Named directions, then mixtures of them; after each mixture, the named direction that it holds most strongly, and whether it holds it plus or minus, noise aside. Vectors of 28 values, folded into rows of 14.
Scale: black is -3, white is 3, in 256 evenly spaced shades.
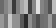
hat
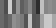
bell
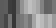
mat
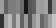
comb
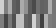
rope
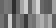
hat, plus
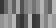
rope, minus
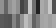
hat, minus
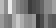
mat, minus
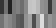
rope, minus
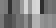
mat, plus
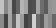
rope, plus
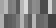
comb, minus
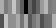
comb, plus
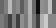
bell, plus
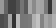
mat, plus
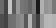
bell, plus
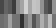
mat, plus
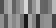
hat, plus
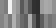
mat, minus
